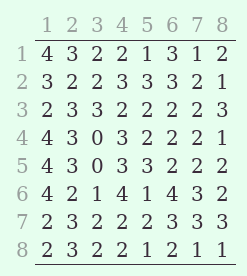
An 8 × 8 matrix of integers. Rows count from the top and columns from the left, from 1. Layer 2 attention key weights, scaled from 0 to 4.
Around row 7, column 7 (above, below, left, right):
3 1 3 3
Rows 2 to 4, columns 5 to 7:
3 3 2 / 2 2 2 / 2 2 2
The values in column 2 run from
2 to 3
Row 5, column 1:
4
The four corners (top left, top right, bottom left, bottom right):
4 2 2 1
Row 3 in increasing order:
2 2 2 2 2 3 3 3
